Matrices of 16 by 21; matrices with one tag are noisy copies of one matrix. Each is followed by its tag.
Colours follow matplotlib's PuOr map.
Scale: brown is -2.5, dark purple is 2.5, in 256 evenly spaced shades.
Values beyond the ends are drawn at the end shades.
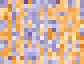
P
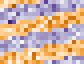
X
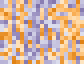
P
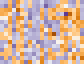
P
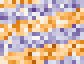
X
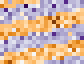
X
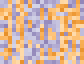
P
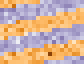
X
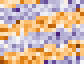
X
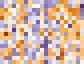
P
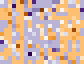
P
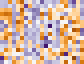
P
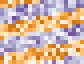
X
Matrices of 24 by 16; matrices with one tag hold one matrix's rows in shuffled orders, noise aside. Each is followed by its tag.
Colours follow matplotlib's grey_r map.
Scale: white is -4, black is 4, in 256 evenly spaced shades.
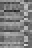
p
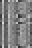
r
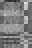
p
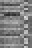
p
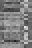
p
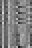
r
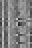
r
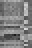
p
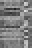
p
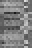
p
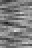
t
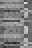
p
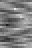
t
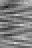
t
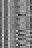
r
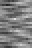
t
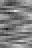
t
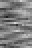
t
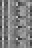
r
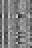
r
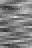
t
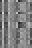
r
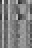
r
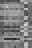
p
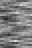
t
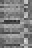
p
